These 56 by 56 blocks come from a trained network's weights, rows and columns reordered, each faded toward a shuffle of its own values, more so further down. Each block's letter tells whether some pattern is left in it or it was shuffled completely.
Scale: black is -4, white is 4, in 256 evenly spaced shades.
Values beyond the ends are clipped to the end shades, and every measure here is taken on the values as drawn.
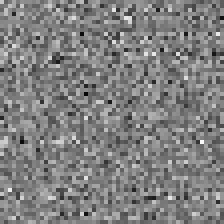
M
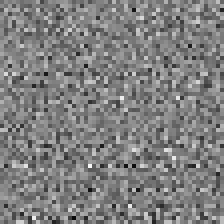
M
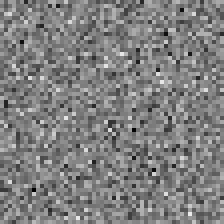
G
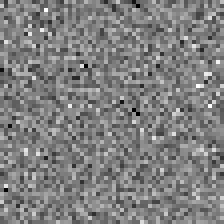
G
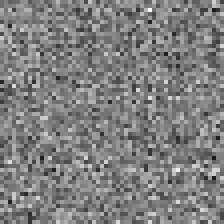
M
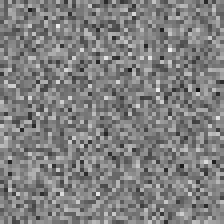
G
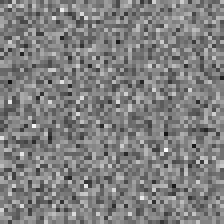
G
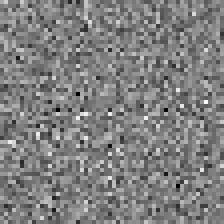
M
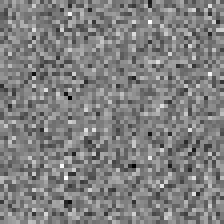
M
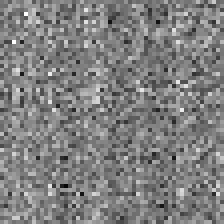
M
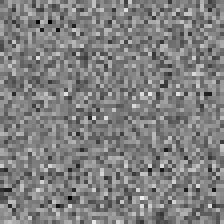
M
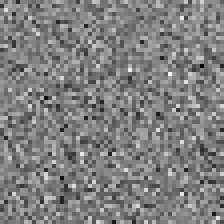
G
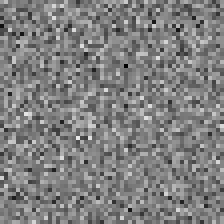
G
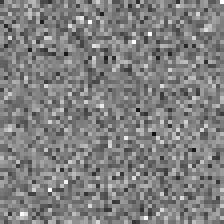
G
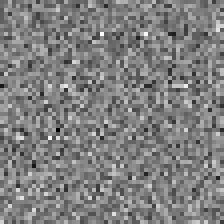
M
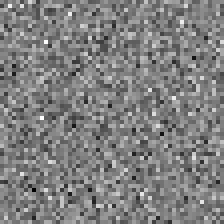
G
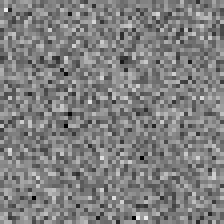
M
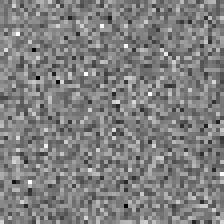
G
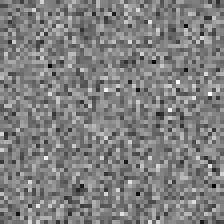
G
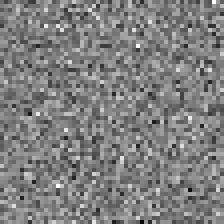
M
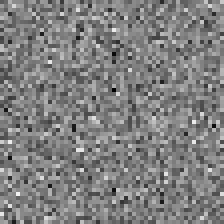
M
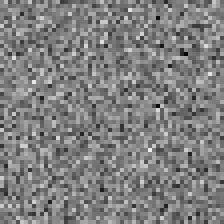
G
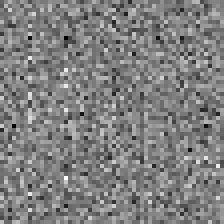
M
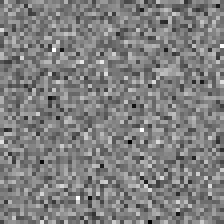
G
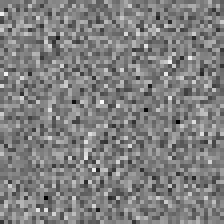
G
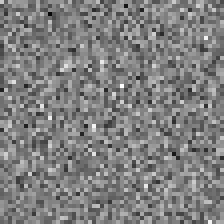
G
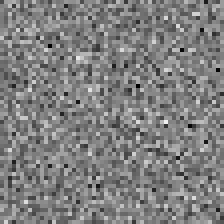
G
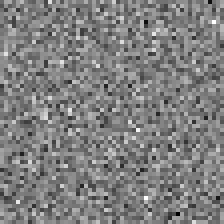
G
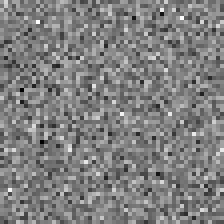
G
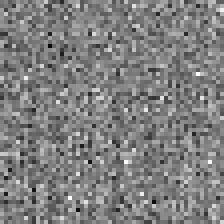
M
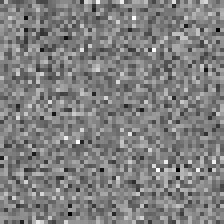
M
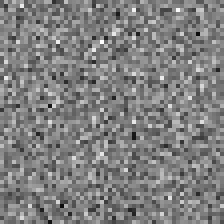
M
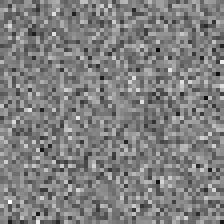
G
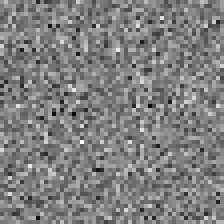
G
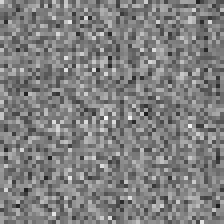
M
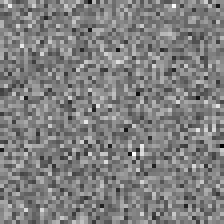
G
